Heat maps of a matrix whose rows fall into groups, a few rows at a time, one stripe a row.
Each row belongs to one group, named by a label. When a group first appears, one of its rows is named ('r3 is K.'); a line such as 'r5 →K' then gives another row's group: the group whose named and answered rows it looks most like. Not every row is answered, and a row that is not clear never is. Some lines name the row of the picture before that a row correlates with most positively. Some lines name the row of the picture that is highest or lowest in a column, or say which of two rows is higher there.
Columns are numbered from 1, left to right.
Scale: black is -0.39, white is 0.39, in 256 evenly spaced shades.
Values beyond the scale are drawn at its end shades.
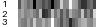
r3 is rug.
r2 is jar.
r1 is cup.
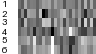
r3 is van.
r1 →van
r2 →jar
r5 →rug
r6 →rug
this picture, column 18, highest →4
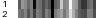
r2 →cup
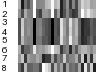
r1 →rug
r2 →rug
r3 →cup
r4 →cup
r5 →cup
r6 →rug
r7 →jar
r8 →van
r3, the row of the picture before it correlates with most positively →1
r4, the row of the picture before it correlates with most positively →1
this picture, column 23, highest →8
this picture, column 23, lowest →7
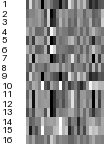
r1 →cup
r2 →jar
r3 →jar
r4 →van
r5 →jar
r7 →jar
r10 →rug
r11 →jar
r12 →jar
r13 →jar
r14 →rug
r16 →van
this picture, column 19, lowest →10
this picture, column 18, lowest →14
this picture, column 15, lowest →15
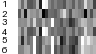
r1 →van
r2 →jar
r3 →rug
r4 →van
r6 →rug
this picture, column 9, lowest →2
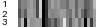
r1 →jar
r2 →jar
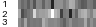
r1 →cup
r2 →rug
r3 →van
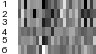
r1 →jar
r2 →cup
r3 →jar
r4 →cup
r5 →jar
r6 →van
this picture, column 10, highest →6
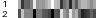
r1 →rug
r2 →cup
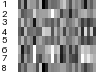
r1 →jar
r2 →rug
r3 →cup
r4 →van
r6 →rug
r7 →rug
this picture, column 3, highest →4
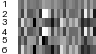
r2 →van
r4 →van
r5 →jar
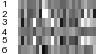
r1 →van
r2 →van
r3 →rug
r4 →cup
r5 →rug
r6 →jar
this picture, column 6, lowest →4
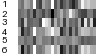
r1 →rug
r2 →cup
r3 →van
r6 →rug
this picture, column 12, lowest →2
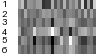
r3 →cup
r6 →cup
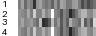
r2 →rug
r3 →jar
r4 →rug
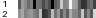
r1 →cup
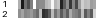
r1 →rug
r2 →jar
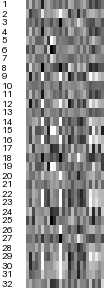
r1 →cup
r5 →van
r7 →van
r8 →cup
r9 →rug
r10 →cup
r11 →cup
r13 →cup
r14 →rug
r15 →van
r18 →cup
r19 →van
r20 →rug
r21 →van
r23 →rug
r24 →jar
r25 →jar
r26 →rug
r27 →cup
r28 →rug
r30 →rug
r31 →rug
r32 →jar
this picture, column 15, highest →8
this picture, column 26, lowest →15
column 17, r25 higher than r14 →Yes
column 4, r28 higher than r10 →Yes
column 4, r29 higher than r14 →No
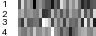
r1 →cup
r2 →jar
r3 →van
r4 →rug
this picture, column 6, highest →4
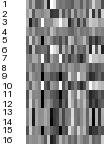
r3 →rug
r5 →cup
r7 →rug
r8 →cup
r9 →cup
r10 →rug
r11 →cup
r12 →cup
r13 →jar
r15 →cup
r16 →jar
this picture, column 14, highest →3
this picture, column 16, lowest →6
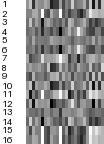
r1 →jar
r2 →rug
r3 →cup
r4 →cup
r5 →van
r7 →rug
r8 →jar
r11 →rug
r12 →jar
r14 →cup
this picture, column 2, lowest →11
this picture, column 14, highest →11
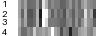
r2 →van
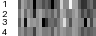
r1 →cup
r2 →cup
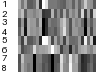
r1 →van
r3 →jar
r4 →jar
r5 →van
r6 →rug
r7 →cup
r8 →cup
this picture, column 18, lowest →6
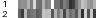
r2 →van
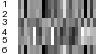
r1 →jar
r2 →jar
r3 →van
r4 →rug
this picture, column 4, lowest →3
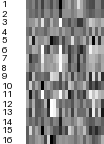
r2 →cup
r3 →rug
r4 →van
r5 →jar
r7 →rug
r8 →rug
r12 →van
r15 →cup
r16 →jar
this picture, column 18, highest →1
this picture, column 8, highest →16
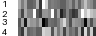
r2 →rug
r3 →jar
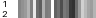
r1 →rug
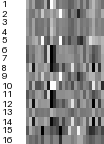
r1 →van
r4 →van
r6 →jar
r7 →jar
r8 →jar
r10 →van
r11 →jar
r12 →jar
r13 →van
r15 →cup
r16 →cup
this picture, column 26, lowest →10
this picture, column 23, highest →10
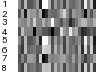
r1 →van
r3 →rug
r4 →cup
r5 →van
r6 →van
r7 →jar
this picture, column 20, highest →4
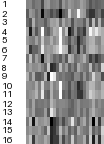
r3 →van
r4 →rug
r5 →rug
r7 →cup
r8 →jar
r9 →van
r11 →rug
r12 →van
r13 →van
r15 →jar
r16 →jar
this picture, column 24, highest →4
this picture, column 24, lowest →7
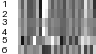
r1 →van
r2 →van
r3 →van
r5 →rug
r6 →jar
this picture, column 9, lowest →6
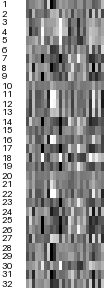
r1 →jar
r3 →rug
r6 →jar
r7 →cup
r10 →van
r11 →van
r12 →van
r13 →van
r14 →cup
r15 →cup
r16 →van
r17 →cup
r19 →cup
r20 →van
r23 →cup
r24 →jar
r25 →cup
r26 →cup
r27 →van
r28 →jar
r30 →rug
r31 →jar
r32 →jar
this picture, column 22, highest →18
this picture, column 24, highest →18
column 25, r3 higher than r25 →Yes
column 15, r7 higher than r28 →Yes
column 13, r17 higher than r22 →No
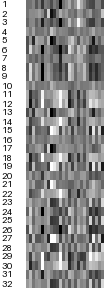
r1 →cup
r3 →cup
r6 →cup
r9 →cup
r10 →van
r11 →rug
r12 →rug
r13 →jar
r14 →rug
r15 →van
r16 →van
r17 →jar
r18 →rug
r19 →van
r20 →cup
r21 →van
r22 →rug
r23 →jar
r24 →cup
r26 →cup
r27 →van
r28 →jar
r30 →rug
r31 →cup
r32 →jar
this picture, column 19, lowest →29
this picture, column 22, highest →29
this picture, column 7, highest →21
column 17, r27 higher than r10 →Yes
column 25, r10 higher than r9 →Yes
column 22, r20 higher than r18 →No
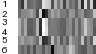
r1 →van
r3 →van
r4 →van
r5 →jar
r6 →cup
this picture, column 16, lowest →1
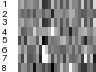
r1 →jar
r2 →cup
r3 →jar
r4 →rug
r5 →jar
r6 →van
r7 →van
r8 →cup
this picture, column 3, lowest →5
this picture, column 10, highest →7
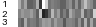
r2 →jar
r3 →van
